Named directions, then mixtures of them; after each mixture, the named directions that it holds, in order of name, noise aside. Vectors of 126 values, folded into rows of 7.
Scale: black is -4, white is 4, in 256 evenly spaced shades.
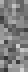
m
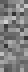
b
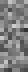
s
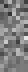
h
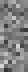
b, m, s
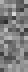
b, m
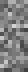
s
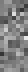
b, h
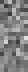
h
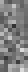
m, s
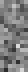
m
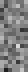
b, m, s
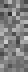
h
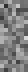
h, m, s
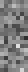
b, h, m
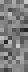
h, m, s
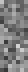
m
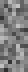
h, m, s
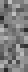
h, m, s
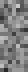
h, m, s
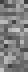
b, h, m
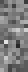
b, h, m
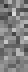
h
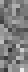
m
